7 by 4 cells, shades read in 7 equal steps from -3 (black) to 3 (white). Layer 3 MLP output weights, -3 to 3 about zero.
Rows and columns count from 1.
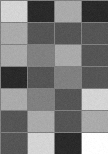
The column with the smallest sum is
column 3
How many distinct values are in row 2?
2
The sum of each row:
-1 -2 1 -4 2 0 2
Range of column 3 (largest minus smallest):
3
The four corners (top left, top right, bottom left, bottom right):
2 -2 -1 3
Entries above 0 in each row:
2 1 2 0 2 2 2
